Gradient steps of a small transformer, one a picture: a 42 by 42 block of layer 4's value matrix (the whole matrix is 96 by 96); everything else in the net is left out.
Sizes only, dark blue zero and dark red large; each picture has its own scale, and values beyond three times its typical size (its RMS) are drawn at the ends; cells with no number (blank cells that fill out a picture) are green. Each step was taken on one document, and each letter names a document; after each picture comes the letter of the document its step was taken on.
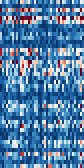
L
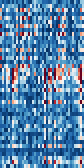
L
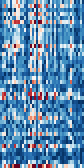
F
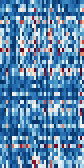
L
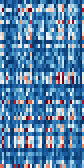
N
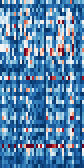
N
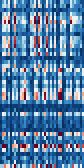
F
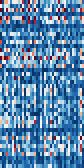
L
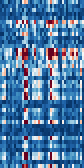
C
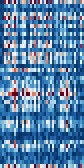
F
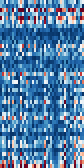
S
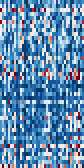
S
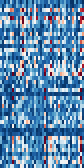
L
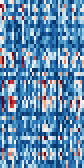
S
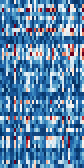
N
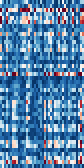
L
